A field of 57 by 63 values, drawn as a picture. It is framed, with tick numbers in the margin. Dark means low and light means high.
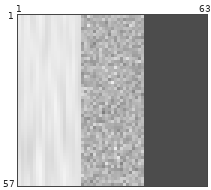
The table splits into one row of 3 panels. Panel 1,1: very high, streaked downward, faint in contrast. Panel 1,2: high, fine-grained. Panel 1,3: low, flat.
